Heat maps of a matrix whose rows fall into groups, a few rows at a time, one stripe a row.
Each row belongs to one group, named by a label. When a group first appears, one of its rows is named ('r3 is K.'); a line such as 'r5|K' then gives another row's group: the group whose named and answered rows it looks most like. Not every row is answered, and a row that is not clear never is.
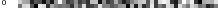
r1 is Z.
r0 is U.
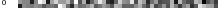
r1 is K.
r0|Z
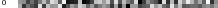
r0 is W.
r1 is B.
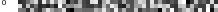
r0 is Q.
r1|U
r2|W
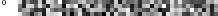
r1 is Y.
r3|B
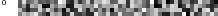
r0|K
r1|K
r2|B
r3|Q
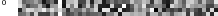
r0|Y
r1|Y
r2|Q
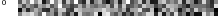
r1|B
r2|K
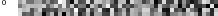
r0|K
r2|Y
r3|Y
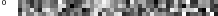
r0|K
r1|K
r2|W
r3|Q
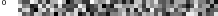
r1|B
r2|Z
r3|Y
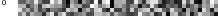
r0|Q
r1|Q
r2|Y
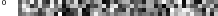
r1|Z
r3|W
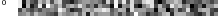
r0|B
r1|B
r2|K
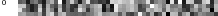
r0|Y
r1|B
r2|B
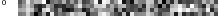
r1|W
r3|Z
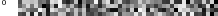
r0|Q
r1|U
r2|Z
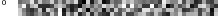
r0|Y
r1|K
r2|B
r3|Y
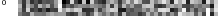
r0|U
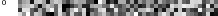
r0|Z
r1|W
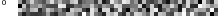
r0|Y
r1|K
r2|Q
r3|U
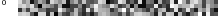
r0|Z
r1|W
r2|K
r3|Z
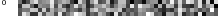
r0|W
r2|Q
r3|Z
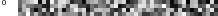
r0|Q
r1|U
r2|Z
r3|U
